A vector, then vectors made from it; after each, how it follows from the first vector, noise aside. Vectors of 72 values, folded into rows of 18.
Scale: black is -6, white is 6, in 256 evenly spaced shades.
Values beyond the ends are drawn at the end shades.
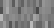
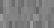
shrunk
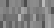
wrapped around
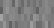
shrunk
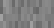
shrunk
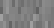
shrunk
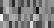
scaled up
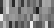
scaled up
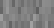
shrunk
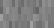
shrunk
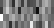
scaled up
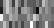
scaled up
